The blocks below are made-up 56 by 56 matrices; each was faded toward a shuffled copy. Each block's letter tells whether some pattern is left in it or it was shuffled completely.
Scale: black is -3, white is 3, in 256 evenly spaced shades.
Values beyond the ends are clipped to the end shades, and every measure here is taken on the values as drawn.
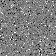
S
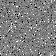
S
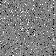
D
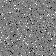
S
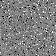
S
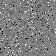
S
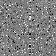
D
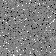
S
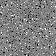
S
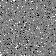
S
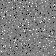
S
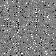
D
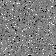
S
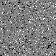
D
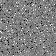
S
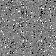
D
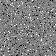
S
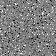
S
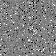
D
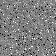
S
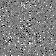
D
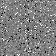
D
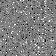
D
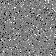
S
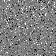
S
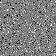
S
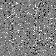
D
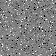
S
